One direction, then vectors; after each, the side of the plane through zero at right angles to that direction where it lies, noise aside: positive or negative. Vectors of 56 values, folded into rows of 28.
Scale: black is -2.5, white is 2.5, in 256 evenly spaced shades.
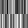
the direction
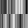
negative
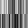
negative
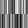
negative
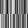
positive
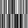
negative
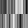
negative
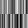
negative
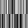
negative
